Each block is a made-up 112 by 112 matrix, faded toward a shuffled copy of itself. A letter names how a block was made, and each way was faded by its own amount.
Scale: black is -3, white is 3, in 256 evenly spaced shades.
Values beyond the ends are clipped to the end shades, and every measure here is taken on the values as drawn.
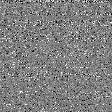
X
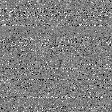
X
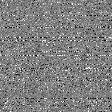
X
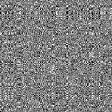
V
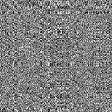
V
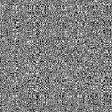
V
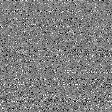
X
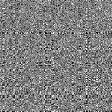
V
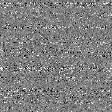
X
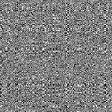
V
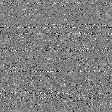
X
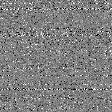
X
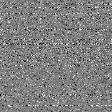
X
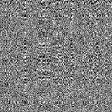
V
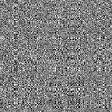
V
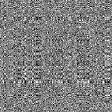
V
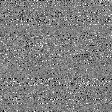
X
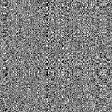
V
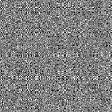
V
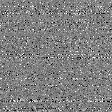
X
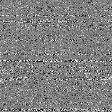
X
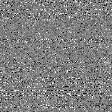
X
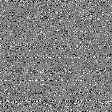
X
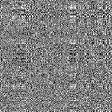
V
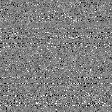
X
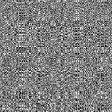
V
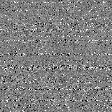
X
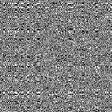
V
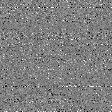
X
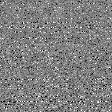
X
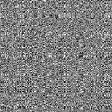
V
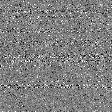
X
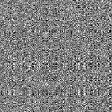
V
